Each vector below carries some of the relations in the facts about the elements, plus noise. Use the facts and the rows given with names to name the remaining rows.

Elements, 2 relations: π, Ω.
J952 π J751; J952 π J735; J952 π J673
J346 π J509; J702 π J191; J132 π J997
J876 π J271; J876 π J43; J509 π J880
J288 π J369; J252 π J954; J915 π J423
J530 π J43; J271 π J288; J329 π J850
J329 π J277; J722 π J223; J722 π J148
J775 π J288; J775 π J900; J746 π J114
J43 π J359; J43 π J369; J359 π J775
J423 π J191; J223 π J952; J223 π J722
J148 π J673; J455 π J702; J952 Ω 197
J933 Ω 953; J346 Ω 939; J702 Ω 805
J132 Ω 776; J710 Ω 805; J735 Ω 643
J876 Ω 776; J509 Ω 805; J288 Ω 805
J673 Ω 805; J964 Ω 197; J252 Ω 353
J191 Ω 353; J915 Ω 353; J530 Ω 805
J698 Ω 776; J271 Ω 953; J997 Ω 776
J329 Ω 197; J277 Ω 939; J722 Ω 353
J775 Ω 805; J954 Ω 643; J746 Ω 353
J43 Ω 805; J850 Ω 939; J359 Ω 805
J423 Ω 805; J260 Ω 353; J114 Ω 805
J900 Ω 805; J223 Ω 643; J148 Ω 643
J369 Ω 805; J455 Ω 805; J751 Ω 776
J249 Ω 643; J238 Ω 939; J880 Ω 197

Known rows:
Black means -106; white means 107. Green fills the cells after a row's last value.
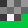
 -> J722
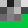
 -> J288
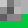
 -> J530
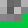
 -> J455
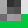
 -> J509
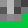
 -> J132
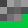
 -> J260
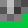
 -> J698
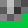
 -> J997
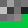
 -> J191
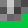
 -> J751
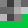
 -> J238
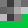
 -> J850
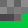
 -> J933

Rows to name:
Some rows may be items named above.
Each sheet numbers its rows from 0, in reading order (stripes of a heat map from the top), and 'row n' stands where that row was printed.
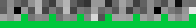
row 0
J880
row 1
J132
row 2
J132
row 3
J148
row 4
J329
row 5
J880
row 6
J346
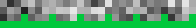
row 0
J271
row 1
J530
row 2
J359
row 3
J775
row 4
J673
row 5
J915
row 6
J43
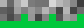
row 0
J369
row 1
J900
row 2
J876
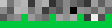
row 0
J530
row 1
J735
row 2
J880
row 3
J722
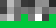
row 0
J952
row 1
J223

